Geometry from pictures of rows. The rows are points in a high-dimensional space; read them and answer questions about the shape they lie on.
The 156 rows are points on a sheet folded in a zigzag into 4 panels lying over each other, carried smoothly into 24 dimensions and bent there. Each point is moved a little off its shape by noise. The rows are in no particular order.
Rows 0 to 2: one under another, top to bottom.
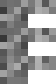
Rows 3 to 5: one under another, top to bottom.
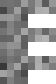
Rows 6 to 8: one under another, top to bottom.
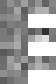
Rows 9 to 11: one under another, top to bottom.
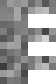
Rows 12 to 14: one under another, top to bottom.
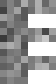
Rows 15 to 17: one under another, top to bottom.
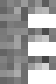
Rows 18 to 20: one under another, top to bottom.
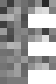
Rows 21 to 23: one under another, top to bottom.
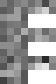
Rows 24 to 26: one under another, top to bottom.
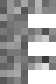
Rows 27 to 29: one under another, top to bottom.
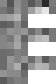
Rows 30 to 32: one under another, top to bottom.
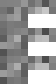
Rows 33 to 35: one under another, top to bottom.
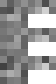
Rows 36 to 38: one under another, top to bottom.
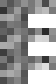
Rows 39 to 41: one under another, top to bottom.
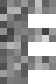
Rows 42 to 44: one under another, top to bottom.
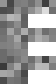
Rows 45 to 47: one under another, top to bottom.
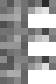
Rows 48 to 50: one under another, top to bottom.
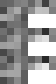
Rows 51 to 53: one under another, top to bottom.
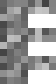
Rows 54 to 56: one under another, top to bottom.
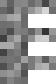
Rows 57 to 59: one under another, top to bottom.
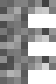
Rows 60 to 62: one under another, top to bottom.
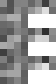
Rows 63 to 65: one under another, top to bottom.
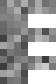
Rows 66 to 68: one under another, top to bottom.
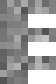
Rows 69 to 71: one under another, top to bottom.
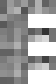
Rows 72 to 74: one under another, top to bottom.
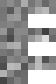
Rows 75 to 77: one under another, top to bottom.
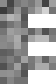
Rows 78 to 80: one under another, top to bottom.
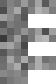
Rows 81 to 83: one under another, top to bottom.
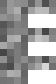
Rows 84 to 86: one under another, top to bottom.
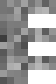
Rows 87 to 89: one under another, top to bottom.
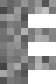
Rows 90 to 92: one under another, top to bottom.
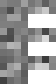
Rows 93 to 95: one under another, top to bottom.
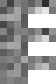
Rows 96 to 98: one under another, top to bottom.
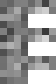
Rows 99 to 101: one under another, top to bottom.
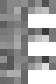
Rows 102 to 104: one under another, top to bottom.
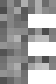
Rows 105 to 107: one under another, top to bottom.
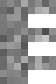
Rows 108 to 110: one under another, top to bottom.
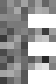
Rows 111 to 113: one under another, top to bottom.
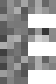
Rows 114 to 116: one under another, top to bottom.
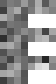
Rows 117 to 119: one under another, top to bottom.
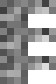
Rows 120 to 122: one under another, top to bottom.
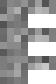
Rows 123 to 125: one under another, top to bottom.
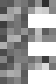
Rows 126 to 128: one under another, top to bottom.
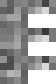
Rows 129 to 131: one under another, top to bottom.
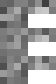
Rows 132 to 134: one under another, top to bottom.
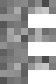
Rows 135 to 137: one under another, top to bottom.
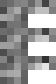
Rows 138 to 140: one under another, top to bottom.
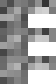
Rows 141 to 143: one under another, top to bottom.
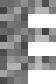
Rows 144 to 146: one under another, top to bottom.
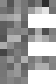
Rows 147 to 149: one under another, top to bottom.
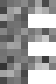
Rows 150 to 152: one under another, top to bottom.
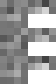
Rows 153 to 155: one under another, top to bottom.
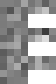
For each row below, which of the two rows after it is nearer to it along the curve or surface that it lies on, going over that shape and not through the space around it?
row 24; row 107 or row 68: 107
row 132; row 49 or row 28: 28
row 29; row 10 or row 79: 10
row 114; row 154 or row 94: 94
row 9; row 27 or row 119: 27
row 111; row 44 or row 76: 44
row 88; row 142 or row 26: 142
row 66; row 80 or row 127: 80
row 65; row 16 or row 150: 150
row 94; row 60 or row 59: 60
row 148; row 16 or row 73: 73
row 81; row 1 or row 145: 145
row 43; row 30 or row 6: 6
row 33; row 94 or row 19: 19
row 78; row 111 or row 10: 111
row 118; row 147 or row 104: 147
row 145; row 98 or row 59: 98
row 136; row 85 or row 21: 21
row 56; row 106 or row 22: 22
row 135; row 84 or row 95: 84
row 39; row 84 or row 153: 84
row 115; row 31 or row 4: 4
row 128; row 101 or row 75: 75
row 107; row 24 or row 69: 24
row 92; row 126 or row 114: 114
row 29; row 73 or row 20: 20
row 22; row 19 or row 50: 19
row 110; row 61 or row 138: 61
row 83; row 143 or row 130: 130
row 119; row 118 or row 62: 118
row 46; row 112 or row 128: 112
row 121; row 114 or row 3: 114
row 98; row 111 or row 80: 80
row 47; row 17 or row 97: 97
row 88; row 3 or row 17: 3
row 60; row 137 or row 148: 148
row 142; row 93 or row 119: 119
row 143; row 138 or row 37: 37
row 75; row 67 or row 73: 73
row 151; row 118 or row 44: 118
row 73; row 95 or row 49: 95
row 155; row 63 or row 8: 63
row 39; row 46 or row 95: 46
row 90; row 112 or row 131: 131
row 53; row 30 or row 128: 128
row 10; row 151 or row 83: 83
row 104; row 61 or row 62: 61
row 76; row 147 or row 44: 147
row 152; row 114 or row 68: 68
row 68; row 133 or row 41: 133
